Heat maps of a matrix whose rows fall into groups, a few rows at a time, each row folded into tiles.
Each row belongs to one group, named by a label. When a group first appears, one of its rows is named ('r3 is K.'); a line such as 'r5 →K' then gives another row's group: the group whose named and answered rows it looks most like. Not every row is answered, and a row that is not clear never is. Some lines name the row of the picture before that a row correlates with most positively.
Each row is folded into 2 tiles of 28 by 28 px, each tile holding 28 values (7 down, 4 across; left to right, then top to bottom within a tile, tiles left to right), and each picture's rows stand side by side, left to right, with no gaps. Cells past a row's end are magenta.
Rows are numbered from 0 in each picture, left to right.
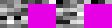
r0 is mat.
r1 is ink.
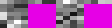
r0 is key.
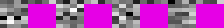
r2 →ink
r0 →mat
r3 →ink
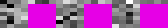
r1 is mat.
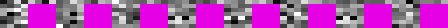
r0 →ink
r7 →key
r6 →mat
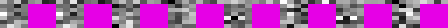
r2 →key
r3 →ink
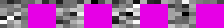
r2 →ink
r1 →ink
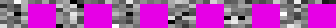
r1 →key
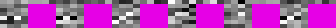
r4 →key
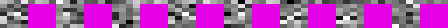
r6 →mat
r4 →key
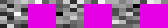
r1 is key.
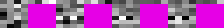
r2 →mat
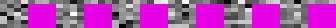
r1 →key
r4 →ink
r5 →key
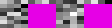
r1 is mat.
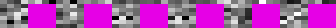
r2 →mat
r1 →key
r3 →mat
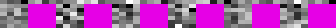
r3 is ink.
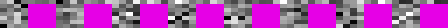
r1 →ink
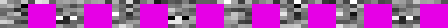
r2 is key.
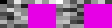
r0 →ink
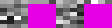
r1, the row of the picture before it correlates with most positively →1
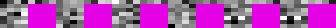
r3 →key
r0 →ink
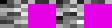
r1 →ink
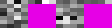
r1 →mat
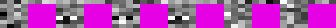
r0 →key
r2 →mat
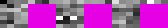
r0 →ink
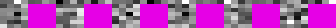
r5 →mat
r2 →ink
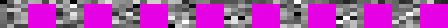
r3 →key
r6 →mat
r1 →key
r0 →ink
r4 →mat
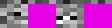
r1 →mat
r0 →ink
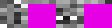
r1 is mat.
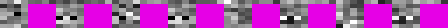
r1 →mat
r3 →mat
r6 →key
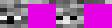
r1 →mat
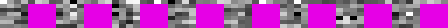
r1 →key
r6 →mat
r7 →key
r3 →ink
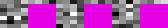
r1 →key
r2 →key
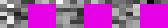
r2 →ink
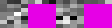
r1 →mat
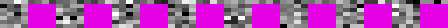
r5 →key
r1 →mat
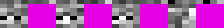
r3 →ink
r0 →mat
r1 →mat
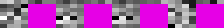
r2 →mat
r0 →key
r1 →mat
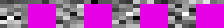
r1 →ink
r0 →mat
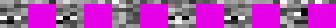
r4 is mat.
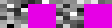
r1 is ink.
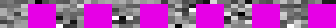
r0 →ink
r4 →ink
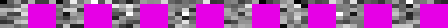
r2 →key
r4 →ink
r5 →key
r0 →ink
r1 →ink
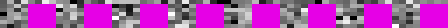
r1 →key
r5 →ink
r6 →mat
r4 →ink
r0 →key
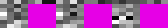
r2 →mat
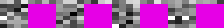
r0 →key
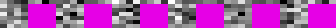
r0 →key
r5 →ink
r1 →ink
